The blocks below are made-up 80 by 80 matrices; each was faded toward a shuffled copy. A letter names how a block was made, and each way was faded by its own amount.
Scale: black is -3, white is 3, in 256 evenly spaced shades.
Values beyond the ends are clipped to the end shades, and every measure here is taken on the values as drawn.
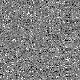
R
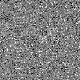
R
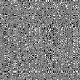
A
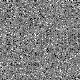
R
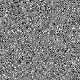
R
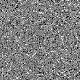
R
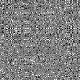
A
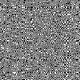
A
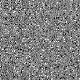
R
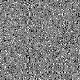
R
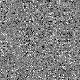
R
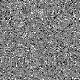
R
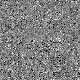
R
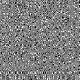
A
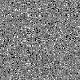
R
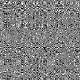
A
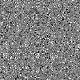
R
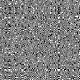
A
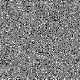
R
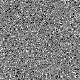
R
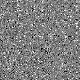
R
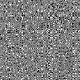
A
